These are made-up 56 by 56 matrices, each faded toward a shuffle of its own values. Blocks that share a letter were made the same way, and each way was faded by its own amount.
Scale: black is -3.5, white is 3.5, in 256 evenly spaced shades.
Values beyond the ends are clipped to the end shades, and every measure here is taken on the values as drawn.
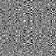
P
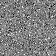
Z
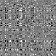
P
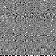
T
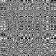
T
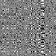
P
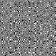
P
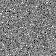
Z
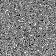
Z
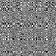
T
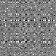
T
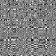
T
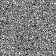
Z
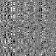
P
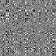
P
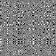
P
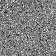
Z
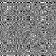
T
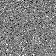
Z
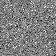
Z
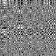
T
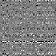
T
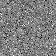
Z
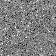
Z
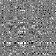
P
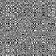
T
